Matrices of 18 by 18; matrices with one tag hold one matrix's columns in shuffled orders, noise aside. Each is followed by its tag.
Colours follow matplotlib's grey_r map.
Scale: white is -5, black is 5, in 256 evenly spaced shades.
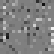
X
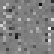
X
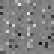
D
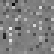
X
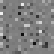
D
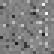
D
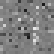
X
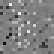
D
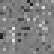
X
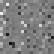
D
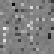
X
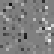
X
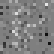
D
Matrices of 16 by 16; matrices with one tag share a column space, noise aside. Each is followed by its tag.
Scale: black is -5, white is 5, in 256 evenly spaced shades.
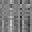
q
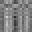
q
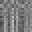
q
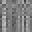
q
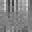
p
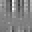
p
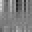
p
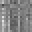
q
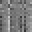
q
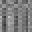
q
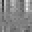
p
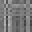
q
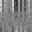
p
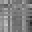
q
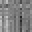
q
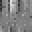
p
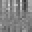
p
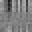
p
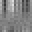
p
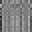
q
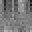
p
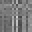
q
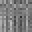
q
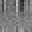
p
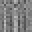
q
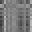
q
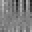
p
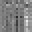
q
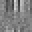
p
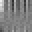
p
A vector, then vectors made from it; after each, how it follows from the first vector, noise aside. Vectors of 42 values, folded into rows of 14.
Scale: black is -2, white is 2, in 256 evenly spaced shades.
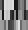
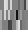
partly zeroed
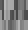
shrunk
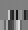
partly zeroed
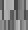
shrunk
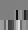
partly zeroed
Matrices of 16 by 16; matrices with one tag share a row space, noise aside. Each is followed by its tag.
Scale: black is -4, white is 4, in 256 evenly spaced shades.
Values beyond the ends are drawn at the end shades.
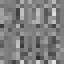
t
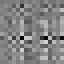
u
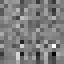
t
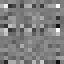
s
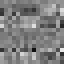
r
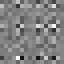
t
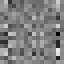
s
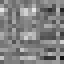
r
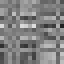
r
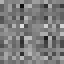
u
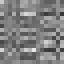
r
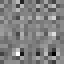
t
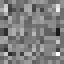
s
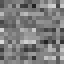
r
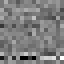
r
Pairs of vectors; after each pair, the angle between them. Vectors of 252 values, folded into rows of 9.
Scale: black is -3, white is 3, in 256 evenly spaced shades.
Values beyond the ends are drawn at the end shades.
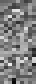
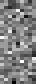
partly aligned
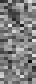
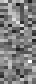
nearly opposite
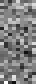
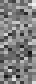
partly aligned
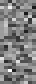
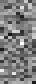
orthogonal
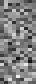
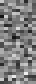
orthogonal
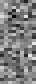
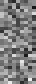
partly aligned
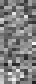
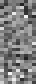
nearly parallel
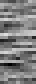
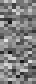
partly opposed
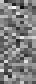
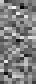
nearly parallel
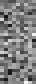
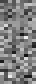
orthogonal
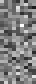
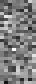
orthogonal
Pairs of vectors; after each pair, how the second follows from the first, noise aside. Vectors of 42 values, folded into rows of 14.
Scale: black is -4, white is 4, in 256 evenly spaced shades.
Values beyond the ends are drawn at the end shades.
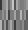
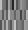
negated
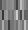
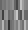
copied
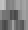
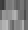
negated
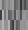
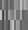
negated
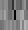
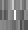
negated
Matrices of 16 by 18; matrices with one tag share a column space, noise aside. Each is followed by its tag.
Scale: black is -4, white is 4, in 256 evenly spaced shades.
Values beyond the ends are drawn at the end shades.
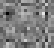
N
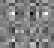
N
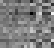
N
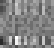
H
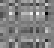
N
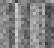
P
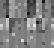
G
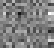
N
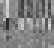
G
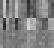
G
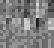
G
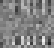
H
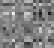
N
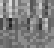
G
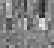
G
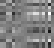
N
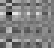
N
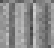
P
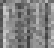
P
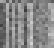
P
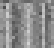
P
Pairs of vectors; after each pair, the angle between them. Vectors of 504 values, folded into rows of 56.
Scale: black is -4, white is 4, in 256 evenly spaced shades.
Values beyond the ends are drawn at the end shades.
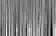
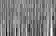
nearly opposite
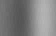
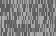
orthogonal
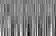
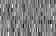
partly aligned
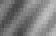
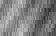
nearly opposite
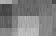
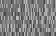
orthogonal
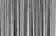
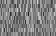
orthogonal
